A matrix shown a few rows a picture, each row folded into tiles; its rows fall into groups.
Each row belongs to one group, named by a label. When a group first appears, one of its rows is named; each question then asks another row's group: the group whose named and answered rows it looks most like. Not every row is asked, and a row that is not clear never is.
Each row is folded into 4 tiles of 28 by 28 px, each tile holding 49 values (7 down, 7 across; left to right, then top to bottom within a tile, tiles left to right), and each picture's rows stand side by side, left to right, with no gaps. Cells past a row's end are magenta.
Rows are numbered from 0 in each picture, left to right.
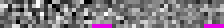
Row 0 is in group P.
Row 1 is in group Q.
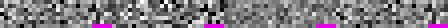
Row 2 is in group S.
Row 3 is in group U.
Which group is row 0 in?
U
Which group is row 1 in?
U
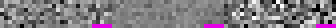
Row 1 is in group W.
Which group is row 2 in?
U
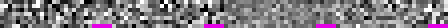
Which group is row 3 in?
Q
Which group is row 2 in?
Q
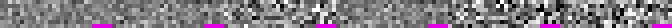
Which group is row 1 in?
Q
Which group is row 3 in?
Q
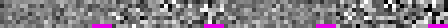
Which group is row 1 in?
Q
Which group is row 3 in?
U
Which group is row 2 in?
Q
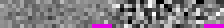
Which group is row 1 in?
P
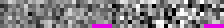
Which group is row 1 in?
S
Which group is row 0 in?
S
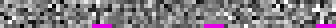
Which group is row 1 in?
P
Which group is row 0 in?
U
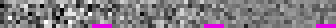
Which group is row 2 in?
U
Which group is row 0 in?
S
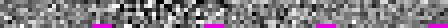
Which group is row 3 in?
W
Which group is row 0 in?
Q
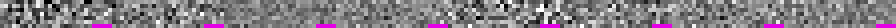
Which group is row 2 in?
U
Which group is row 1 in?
S
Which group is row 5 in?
Q
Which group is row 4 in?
Q
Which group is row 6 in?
Q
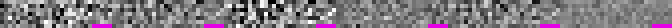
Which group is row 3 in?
U
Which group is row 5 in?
W
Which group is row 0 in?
S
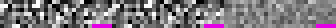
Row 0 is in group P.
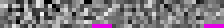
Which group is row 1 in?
P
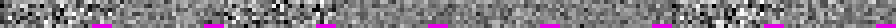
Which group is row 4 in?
S
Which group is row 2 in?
U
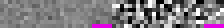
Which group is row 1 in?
P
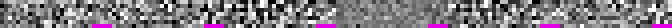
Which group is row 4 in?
P
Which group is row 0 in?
S
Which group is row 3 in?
U
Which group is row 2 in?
P
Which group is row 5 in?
Q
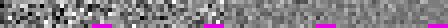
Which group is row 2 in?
W
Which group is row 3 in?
W
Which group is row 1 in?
Q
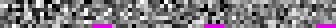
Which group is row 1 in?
U
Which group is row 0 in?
P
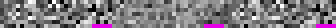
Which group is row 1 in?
W
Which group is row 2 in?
U
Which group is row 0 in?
U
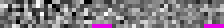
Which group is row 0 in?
P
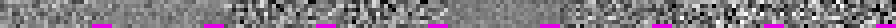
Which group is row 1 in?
W
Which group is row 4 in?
Q
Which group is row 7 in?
U
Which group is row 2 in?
P
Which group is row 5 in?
U
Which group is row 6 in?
S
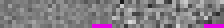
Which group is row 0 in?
Q
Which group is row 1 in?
W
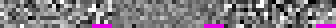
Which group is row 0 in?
Q
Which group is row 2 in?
P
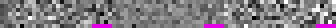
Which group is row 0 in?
U
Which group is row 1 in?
U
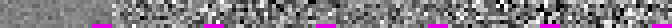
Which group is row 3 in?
S
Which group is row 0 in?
W
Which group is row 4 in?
U
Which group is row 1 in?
Q
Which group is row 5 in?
S
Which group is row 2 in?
P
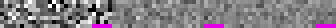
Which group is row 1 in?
W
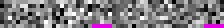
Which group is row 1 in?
U
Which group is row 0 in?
S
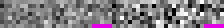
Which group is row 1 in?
S
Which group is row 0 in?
S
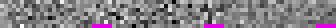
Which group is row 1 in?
U
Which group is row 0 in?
Q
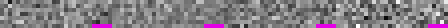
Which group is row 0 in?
W
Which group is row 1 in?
W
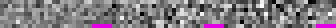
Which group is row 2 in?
P
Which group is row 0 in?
W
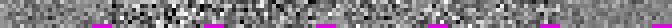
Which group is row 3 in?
Q
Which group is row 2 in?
P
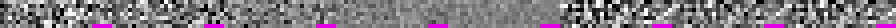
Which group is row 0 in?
S
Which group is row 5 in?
P
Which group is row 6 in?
P
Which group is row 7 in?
P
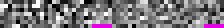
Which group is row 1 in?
U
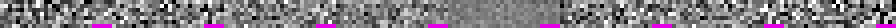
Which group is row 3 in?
S
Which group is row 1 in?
U
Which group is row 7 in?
U
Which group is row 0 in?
P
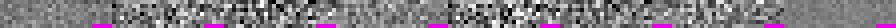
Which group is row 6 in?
W
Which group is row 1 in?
S
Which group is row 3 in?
W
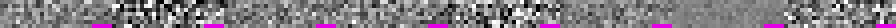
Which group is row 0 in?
W
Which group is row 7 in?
Q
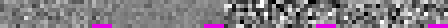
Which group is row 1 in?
W
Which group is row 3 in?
S
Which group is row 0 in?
W
